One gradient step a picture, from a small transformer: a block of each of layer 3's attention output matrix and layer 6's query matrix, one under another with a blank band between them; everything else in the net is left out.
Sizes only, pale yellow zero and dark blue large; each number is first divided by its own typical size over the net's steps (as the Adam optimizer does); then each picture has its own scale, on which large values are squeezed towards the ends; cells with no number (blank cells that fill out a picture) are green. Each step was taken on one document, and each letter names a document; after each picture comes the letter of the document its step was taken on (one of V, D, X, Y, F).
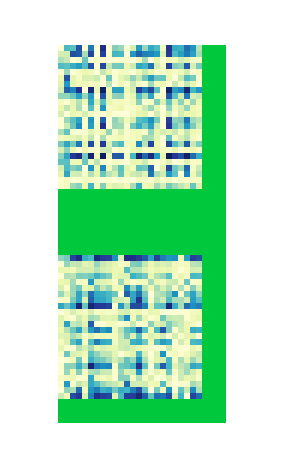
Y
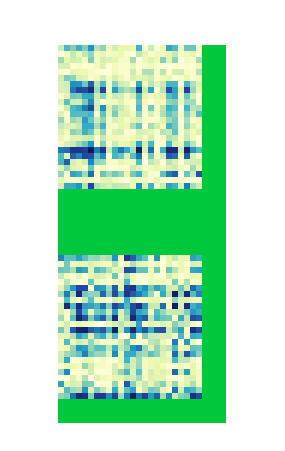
Y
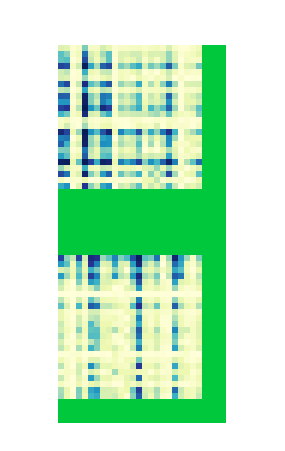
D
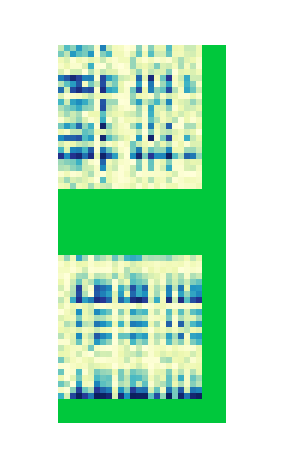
Y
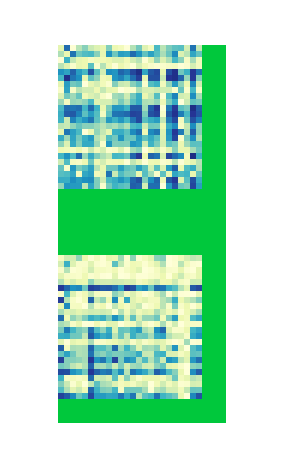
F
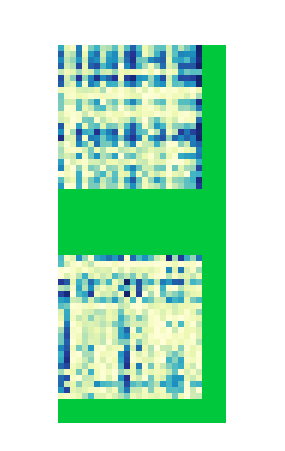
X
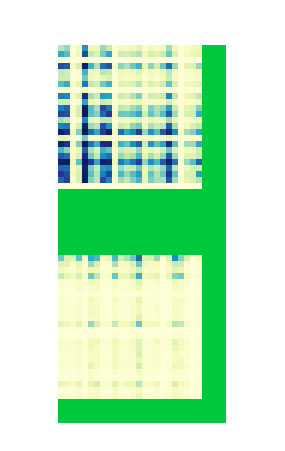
D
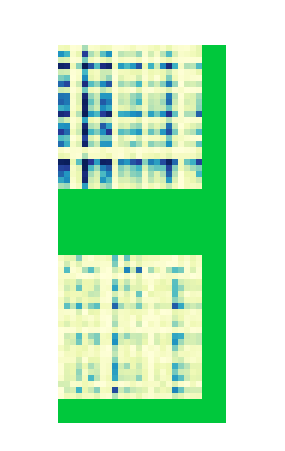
D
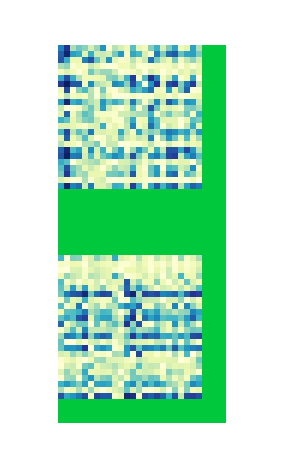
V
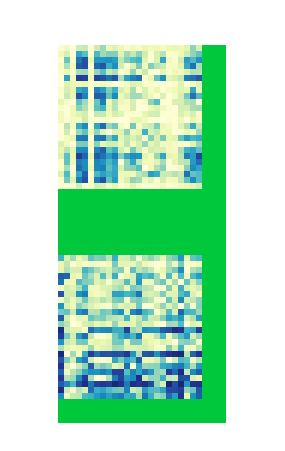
X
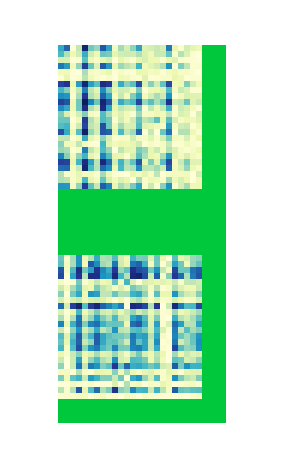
D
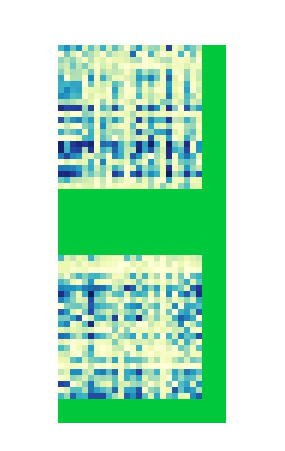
V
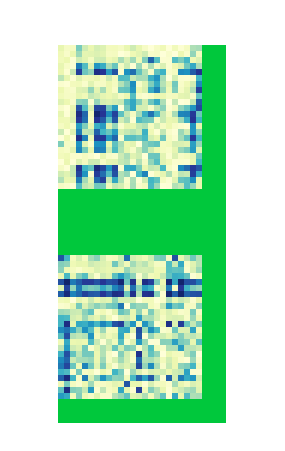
X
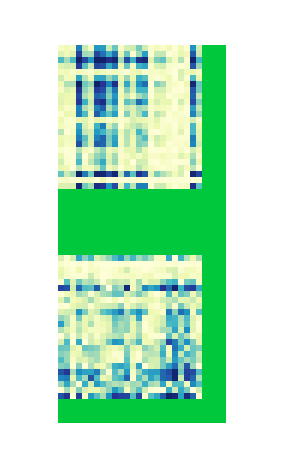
X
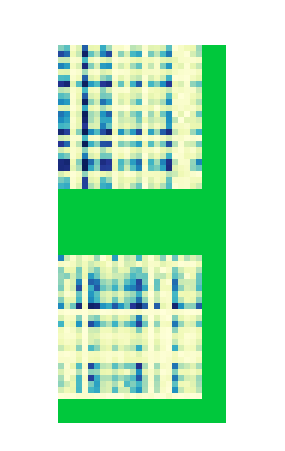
D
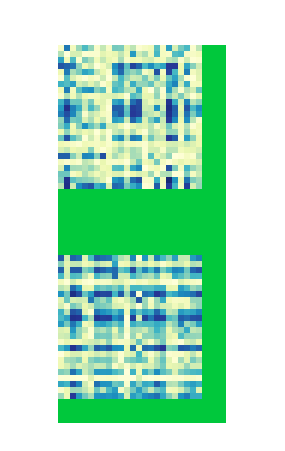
F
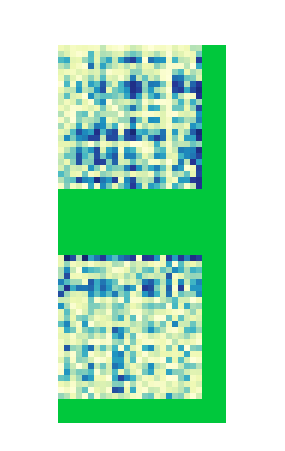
X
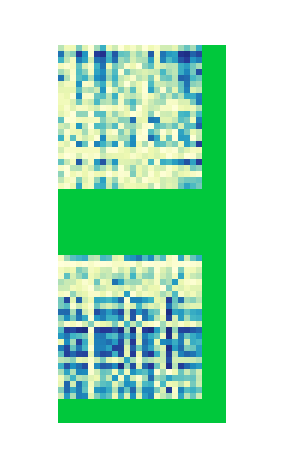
X
